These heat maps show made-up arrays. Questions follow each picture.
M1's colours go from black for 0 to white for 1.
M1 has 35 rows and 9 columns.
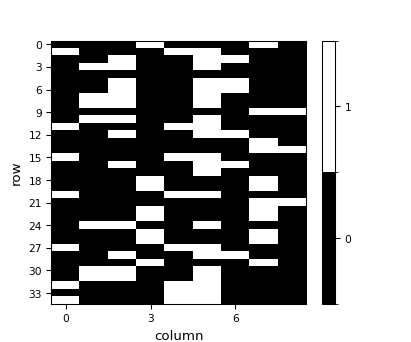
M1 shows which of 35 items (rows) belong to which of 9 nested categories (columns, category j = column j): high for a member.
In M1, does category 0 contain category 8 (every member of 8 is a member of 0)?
no
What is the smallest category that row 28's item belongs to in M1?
6
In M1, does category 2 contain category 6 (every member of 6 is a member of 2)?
yes
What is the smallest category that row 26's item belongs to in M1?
3
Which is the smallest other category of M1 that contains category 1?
2
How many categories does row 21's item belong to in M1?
2
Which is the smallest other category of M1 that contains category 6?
2
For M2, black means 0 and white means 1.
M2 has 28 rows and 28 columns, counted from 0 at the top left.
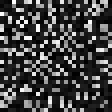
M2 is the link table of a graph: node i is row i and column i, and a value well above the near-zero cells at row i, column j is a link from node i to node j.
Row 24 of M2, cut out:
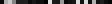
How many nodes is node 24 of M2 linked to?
8
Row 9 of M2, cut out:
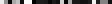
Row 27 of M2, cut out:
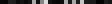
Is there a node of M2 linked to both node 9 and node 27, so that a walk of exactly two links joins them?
no
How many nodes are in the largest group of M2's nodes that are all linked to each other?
7
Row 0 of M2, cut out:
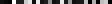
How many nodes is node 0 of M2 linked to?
11
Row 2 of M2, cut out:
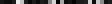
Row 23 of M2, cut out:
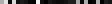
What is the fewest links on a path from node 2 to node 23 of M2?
2
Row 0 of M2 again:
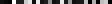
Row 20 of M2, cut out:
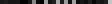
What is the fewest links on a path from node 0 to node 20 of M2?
4
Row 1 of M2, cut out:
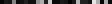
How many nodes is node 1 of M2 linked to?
8
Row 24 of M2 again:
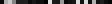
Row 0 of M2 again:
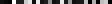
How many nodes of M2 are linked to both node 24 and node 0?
5
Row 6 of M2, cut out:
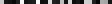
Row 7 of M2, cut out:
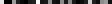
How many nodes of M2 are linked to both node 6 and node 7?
8
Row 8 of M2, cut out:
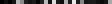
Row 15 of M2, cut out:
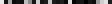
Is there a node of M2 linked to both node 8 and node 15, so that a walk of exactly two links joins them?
no
